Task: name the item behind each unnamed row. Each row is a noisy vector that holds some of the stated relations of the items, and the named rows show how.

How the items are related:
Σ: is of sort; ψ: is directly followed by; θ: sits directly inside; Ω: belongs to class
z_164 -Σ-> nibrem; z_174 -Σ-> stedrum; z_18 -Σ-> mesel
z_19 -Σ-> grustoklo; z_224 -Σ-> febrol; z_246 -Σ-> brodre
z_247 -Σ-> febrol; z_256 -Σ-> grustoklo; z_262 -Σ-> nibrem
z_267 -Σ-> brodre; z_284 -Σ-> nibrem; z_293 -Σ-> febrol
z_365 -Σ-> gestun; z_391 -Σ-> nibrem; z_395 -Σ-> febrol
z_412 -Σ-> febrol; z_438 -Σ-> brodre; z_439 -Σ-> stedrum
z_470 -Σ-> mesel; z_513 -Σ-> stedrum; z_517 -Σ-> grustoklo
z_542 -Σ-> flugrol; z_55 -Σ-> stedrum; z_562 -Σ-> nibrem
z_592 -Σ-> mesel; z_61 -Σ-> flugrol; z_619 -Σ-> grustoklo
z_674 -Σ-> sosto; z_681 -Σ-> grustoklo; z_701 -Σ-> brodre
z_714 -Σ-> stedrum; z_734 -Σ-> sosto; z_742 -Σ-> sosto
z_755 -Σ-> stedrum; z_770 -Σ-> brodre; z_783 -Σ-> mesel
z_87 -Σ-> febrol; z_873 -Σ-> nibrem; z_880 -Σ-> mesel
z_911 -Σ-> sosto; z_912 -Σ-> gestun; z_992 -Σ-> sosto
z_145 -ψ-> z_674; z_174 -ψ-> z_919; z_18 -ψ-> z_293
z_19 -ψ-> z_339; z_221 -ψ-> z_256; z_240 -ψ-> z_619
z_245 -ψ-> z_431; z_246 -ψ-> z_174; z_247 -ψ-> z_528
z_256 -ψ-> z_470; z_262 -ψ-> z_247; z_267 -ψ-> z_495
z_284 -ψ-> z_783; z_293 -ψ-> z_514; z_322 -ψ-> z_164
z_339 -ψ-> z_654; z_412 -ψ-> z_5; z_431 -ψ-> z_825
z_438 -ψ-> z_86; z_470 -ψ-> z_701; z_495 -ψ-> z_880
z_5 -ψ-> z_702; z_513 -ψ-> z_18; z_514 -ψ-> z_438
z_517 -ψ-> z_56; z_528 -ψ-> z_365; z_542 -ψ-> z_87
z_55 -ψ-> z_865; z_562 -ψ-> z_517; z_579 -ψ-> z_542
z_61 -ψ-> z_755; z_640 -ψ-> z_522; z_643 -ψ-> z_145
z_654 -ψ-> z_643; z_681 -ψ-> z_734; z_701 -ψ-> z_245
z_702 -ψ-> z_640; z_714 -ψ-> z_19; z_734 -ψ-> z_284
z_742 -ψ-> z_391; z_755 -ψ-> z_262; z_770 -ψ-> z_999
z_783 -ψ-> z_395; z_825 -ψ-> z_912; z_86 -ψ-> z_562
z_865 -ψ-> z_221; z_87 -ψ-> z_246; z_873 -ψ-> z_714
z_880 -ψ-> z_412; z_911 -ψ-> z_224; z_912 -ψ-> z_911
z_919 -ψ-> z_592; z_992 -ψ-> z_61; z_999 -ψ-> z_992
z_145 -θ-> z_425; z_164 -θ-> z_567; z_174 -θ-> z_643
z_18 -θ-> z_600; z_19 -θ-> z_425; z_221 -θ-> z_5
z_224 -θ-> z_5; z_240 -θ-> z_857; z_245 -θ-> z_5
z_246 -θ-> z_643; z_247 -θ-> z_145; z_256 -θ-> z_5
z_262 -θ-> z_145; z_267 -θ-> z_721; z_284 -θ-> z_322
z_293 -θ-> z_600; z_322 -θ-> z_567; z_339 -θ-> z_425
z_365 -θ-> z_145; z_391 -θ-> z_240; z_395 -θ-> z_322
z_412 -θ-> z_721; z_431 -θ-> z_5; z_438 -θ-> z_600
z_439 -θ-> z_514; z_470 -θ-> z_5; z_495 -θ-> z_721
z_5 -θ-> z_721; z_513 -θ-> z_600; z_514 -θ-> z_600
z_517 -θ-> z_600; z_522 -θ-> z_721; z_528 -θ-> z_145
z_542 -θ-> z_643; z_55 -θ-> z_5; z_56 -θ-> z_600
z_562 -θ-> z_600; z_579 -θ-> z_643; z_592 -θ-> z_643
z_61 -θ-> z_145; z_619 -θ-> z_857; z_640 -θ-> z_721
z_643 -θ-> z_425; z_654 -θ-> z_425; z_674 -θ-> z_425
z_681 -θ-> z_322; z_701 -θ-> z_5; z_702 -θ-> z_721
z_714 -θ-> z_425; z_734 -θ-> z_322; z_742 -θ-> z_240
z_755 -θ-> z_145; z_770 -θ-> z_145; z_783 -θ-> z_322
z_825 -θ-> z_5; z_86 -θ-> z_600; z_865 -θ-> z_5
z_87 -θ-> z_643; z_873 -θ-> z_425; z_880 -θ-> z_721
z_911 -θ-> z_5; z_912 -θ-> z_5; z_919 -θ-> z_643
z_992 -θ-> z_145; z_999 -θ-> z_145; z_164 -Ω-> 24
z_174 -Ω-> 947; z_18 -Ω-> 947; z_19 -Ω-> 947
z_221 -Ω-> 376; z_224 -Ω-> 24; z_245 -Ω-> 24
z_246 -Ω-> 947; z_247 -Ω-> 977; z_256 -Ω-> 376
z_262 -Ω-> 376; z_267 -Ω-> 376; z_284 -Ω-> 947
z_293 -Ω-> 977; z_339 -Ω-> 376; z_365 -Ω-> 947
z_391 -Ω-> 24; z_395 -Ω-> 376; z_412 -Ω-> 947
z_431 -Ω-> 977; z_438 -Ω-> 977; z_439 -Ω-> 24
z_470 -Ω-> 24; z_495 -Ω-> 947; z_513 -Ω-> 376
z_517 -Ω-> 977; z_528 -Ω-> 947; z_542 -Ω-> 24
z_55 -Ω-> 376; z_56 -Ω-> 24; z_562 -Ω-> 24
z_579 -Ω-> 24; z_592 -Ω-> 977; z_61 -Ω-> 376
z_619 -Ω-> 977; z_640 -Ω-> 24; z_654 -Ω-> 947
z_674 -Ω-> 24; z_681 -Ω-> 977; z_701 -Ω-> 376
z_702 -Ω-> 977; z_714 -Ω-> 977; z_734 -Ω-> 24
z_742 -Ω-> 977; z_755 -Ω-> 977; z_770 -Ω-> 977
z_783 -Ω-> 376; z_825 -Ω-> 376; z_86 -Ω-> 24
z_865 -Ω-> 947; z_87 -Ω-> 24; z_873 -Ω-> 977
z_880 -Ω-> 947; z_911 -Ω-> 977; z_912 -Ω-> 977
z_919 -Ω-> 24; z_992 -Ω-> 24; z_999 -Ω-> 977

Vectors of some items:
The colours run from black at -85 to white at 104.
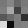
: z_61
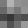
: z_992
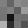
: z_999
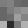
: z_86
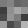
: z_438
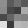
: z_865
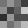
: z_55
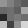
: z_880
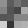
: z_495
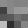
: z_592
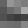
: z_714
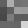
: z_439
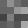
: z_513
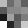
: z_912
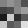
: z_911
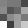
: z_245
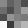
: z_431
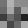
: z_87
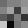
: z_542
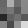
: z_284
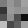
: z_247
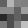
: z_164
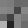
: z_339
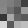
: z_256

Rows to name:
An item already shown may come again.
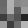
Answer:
z_87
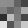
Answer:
z_701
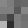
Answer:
z_339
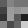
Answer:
z_293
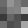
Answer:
z_742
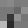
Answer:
z_919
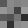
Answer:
z_681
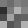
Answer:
z_517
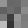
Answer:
z_654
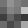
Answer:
z_742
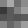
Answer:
z_174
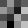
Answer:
z_322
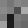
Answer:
z_579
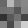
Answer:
z_284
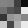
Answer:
z_5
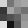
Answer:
z_365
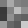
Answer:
z_562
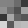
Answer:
z_256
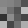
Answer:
z_267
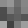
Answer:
z_246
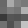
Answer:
z_391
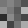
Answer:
z_267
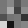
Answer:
z_61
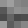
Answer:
z_262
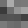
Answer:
z_755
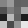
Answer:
z_412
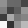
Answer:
z_825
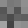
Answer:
z_19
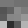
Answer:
z_56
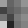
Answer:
z_528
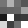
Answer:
z_224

